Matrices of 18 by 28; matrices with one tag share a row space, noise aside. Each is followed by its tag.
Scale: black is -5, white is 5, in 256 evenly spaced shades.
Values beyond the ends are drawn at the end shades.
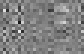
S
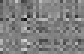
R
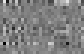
S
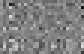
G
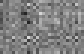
R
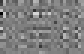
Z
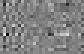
S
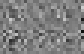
G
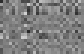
R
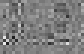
S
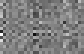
Z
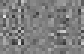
S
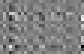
G
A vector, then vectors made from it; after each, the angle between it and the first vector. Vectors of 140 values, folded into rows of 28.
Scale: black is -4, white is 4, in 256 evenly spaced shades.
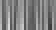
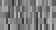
partly opposed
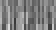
nearly parallel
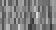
partly aligned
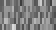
orthogonal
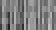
nearly opposite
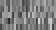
partly opposed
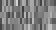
partly opposed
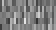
partly opposed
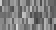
orthogonal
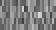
orthogonal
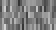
partly opposed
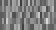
orthogonal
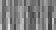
nearly parallel
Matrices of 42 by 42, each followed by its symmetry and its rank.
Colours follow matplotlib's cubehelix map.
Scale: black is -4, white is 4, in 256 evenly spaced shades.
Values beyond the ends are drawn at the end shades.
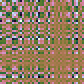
symmetric, rank two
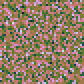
antisymmetric, full rank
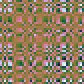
symmetric, rank two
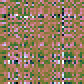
neither, rank three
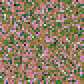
antisymmetric, full rank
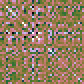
symmetric, rank five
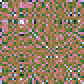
symmetric, rank five
